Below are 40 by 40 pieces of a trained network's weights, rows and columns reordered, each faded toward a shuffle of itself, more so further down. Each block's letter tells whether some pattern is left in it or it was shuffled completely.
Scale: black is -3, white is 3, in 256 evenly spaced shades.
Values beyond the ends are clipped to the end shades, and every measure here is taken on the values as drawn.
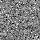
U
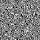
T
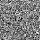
T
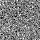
U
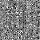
T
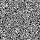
U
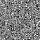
T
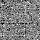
T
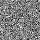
T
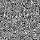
T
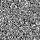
T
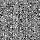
T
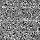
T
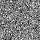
U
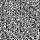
T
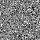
U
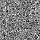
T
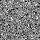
U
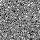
U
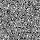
U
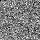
U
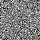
U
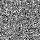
U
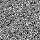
U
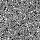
U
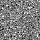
U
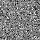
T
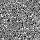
U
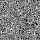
U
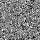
U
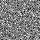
U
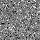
U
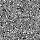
U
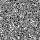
U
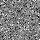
U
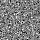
U
